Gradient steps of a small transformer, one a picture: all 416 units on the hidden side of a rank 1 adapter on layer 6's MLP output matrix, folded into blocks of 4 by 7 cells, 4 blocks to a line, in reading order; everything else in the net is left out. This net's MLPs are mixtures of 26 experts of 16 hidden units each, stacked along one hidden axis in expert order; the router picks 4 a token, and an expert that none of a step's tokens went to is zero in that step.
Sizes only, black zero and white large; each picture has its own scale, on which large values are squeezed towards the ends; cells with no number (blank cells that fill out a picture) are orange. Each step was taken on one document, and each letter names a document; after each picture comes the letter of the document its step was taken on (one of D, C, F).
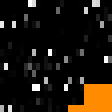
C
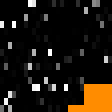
C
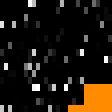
C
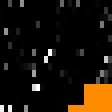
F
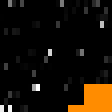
F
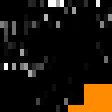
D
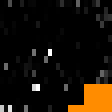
F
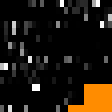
D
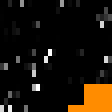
F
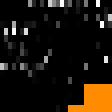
D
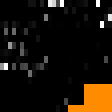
D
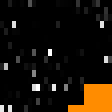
F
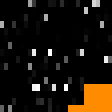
C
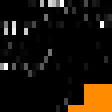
D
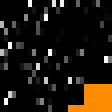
C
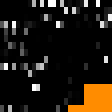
D
